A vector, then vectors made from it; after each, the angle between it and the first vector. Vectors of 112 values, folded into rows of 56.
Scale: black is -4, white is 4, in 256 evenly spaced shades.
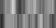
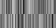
partly aligned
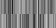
partly opposed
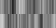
nearly opposite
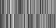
partly aligned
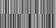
orthogonal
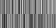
orthogonal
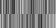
partly opposed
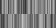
partly aligned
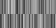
partly aligned
